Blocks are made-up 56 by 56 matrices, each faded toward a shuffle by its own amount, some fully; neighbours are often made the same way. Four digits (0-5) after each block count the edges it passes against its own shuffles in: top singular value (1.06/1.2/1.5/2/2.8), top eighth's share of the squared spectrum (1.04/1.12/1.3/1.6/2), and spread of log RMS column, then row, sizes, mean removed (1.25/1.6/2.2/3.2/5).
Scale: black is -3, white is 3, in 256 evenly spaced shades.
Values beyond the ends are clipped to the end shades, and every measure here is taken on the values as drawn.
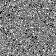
0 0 0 0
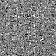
3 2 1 0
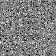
2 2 0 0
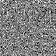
3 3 1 0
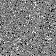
0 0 0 0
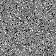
0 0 0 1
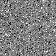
0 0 1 0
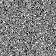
0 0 0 0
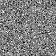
2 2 0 0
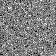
1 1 0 0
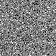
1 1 0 0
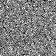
0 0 0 0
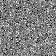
2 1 0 0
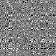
4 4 2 3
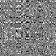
4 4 2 3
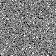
1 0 0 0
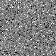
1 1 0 0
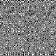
4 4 2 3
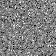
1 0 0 0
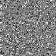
3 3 1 2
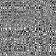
4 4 2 3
